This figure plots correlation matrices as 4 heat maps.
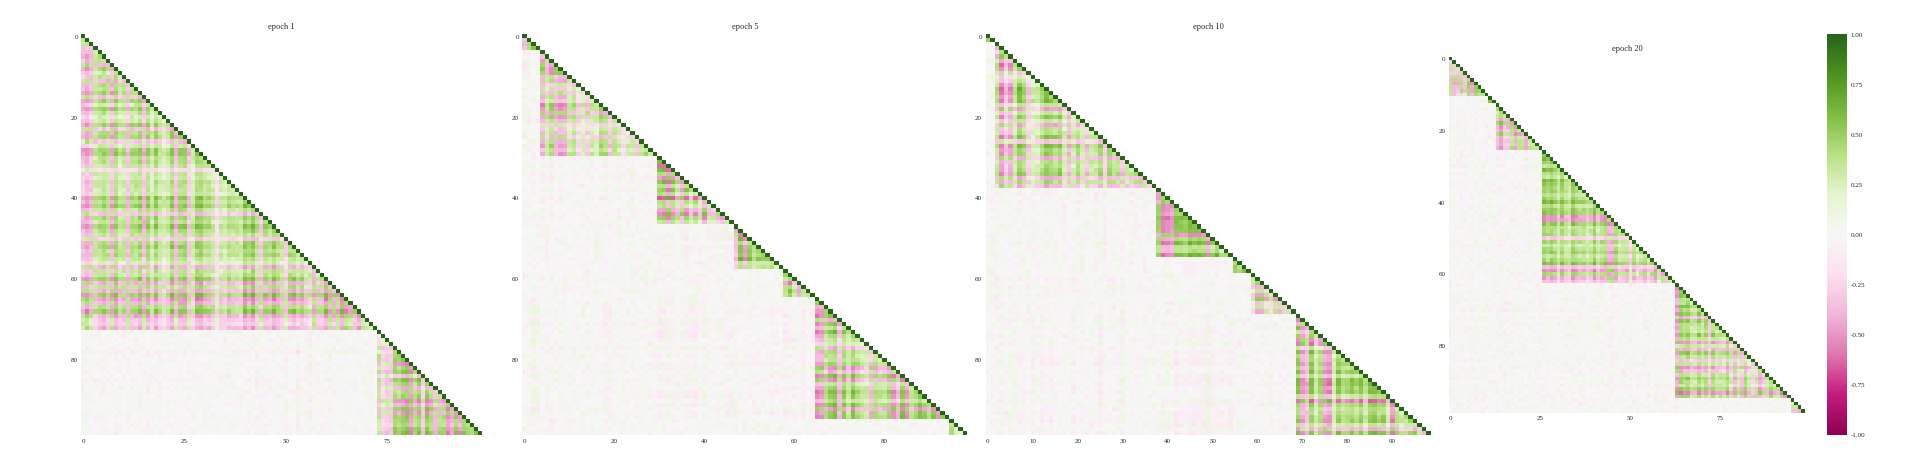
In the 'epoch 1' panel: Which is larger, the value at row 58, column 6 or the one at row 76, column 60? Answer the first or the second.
the first
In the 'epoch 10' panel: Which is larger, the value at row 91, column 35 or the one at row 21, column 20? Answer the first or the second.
the second
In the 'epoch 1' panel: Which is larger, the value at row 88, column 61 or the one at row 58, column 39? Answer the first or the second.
the second
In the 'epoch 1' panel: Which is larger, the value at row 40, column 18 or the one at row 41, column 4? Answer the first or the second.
the first
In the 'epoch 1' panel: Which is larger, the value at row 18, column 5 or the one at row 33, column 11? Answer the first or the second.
the first
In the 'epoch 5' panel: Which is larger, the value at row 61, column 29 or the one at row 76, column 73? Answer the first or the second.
the second
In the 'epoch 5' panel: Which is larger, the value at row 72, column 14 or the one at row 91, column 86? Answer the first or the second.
the second
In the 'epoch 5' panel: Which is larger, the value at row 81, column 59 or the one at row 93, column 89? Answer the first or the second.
the second
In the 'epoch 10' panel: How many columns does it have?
99
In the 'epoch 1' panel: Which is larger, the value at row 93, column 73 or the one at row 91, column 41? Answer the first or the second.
the second
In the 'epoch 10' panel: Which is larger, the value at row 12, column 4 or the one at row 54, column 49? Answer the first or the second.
the first
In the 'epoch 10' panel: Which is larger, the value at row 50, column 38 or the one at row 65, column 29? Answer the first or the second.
the first
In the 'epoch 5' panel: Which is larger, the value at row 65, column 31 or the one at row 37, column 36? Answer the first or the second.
the second
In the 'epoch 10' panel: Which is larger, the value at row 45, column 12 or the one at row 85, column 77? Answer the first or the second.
the second
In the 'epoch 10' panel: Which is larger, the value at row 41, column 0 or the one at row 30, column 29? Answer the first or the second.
the first
